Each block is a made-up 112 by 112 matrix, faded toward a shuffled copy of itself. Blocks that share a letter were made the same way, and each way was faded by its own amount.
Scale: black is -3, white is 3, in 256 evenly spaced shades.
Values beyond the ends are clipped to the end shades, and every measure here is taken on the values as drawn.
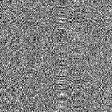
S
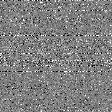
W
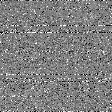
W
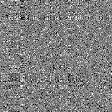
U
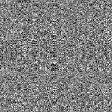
S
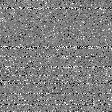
W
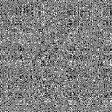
U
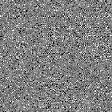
U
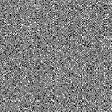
U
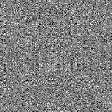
U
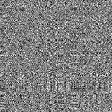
S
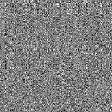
S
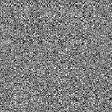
S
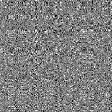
U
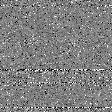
W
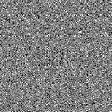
U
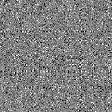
U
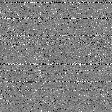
W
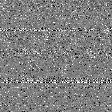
W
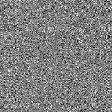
U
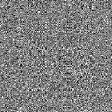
S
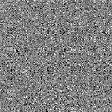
U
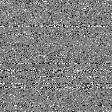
W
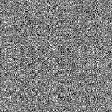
S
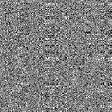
S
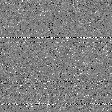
W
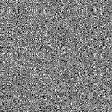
U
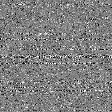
W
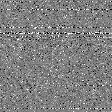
W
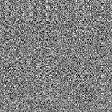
S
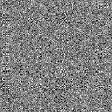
S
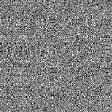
U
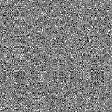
U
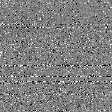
W
